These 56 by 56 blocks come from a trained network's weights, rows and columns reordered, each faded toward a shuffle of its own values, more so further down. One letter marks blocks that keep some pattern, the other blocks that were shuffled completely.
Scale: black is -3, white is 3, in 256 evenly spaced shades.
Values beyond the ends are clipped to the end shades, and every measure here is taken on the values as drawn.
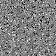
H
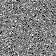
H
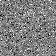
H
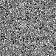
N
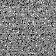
N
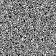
H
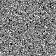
N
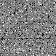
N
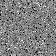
H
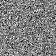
N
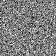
H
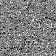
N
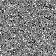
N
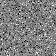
H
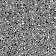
H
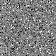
H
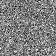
H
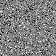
H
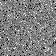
H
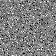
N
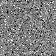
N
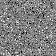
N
